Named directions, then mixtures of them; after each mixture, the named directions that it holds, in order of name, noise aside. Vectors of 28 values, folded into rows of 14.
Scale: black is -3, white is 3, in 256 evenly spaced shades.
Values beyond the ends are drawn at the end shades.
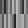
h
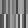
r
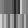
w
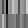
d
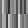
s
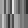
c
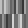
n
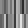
h, n, r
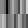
d, s, w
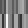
d, n, s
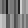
d, w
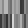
n, w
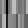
d, s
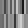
h, n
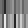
h, r, w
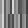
c, r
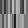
h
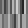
h, r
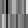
d, s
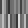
r, s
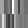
c, d
